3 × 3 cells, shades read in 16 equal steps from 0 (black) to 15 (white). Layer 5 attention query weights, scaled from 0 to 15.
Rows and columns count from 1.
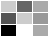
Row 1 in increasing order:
6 10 12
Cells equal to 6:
1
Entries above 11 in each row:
1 1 1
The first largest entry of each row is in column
1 2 2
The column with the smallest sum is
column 1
